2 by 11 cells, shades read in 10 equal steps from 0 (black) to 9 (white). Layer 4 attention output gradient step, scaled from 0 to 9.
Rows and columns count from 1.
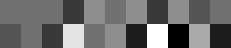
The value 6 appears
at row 2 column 10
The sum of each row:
42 43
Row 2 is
3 4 2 8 4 5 1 9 0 6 1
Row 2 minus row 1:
-1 0 -2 6 -1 1 -4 7 -5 3 -3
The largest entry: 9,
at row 2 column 8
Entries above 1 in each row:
11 8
